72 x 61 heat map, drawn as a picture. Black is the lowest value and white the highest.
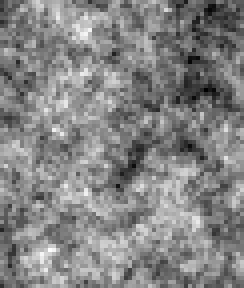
The ninth with the lowest average is the top right. The texture is blotchy. Neither half mirrors the other. The values follow a bell shape.
